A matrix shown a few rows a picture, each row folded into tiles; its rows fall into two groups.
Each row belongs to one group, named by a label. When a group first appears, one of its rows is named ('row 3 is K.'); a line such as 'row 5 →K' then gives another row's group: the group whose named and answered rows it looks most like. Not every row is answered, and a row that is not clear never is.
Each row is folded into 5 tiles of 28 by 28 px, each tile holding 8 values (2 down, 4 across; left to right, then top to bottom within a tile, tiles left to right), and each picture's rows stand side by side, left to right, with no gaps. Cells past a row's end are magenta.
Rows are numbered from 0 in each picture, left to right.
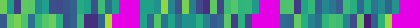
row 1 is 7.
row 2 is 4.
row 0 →4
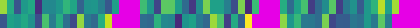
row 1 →4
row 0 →4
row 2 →7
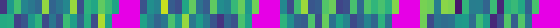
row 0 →7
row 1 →7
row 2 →7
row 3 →7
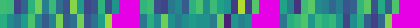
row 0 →4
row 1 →4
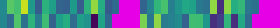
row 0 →7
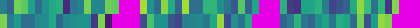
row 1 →4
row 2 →4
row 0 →7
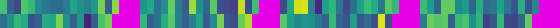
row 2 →7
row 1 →4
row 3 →4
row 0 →4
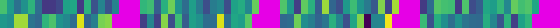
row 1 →4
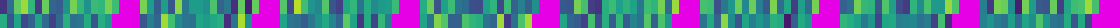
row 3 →4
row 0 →7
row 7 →7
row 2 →7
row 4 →7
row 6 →7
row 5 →4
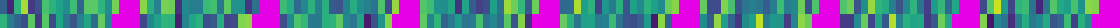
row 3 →7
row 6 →4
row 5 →4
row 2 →4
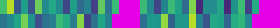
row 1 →4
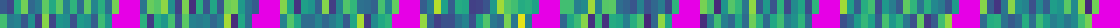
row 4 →4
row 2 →4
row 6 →4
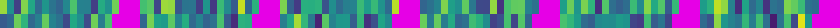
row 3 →7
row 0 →4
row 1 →4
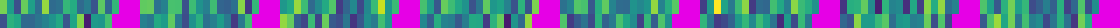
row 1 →4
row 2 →7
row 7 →4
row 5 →7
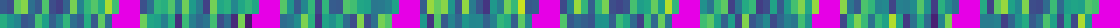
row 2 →4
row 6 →4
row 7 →7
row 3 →7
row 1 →7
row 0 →7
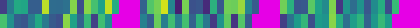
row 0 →7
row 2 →4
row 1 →7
